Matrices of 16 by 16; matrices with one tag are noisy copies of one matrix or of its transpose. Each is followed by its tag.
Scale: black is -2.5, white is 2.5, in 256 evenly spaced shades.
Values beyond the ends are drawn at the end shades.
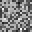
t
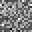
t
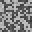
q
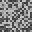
t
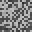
t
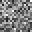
t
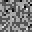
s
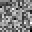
s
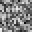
q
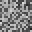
t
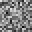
s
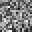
s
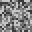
s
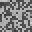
s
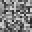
q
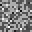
t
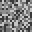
t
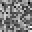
q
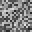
t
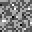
s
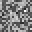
s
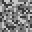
q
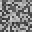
s
